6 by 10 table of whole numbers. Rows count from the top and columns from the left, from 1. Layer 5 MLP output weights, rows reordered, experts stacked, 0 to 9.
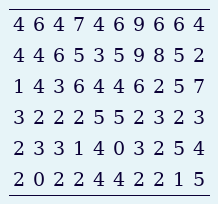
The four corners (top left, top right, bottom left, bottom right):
4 4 2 5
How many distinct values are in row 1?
4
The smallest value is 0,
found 2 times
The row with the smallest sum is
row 6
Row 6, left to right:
2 0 2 2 4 4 2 2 1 5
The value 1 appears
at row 3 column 1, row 5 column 4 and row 6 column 9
